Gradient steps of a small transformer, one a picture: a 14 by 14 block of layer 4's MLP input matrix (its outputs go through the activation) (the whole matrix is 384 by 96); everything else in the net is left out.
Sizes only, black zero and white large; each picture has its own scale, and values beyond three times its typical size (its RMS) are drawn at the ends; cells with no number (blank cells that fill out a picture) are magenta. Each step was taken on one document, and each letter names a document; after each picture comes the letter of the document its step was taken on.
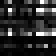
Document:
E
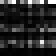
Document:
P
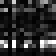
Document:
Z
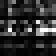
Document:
E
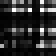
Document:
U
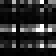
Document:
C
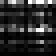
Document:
P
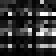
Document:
E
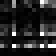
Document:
Z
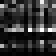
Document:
P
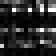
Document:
U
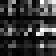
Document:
E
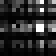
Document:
C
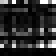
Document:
U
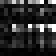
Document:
P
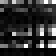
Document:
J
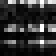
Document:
P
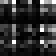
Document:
Z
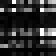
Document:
U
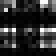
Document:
Z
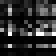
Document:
E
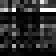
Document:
Z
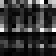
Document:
P
